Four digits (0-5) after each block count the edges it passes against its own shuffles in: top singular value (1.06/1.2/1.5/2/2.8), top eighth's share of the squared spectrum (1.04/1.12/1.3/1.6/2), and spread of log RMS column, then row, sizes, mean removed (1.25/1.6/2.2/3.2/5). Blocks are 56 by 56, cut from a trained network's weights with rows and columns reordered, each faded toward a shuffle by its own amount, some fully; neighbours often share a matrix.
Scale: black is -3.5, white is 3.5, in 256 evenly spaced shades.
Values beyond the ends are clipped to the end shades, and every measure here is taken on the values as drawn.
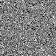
2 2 1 1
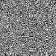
3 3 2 1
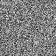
2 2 0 0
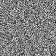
2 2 1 0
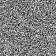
0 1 0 0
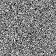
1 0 0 0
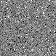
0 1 0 0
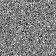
0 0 0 0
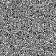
2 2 1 0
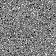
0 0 0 0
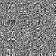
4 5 3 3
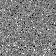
1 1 0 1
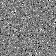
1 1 0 0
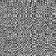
4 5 3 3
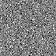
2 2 1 0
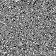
1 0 0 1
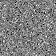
0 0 0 0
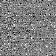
2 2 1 0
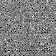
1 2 1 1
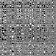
3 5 4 2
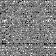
3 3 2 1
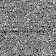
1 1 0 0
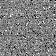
1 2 0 0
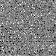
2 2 1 0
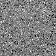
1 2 1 0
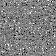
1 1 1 0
